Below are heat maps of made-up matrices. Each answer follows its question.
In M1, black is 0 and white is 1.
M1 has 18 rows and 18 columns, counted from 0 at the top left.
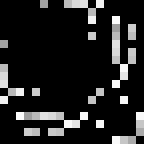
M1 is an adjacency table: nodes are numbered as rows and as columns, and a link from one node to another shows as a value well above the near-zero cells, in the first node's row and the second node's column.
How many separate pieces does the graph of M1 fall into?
2
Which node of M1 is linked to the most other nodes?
node 14
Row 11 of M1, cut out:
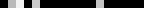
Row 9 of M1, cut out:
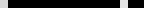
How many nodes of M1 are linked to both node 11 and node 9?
0
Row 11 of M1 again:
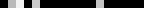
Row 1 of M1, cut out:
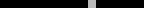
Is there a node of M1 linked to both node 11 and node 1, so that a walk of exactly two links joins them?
no
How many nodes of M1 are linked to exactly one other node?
1
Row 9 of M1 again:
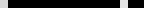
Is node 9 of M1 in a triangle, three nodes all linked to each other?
no
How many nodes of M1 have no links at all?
1
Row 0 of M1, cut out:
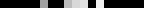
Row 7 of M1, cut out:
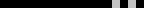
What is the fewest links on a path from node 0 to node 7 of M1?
3
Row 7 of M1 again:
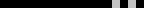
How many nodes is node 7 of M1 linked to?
2
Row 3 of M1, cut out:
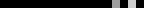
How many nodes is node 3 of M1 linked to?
2
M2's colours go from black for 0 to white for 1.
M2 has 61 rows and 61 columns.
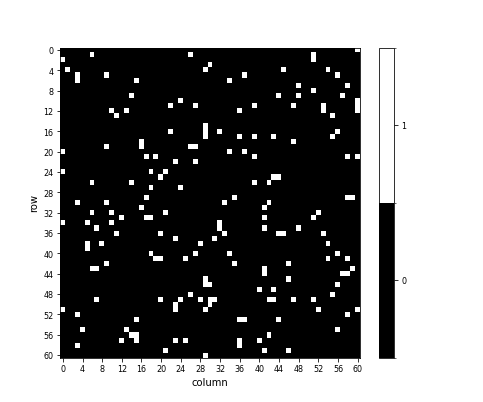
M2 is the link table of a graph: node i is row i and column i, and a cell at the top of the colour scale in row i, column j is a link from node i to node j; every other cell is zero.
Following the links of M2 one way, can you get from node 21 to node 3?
yes
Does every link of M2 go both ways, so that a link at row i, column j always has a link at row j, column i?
no
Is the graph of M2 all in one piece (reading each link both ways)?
yes
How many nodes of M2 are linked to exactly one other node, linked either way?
0
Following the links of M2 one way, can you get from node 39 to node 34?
yes
